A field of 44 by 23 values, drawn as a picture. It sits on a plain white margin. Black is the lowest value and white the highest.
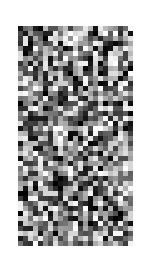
Average level on the scale: 50%. Stripes: none. Mirror symmetry: none. Slope: none. Grain: fine. Seam: none. Histogram: flat.
